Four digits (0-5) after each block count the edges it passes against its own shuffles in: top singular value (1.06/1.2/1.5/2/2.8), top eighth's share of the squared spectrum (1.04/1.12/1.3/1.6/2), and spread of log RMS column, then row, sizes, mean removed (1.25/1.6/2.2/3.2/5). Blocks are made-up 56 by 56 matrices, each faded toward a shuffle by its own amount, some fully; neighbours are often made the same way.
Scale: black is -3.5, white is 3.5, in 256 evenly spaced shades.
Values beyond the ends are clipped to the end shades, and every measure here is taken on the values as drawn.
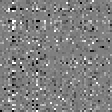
4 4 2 2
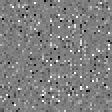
2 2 0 1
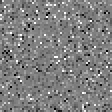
0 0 0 0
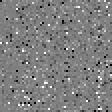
2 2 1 0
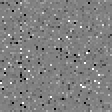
2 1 0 0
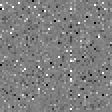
2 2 0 0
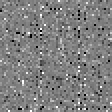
2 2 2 1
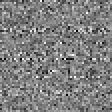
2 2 0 3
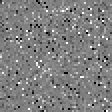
0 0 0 0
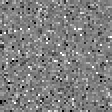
1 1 0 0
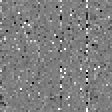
3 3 2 0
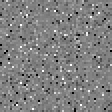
0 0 0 0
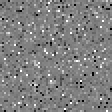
0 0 0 0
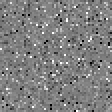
1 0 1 0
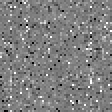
1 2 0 1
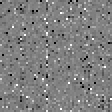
2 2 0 0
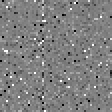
2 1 0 0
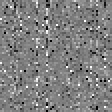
4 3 2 1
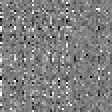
4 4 3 2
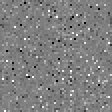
1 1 0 0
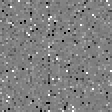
2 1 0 0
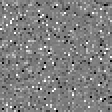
1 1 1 0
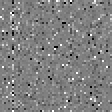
3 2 1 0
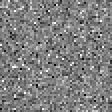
0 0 0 0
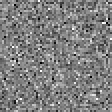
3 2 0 0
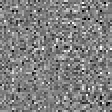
4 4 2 2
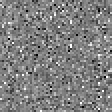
1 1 1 0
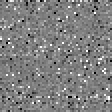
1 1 0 1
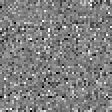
1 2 0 2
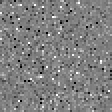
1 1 0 0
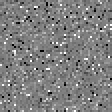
0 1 0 0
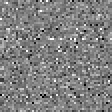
1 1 0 3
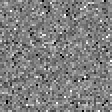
0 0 0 0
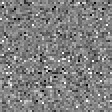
1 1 0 2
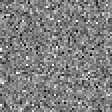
0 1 0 0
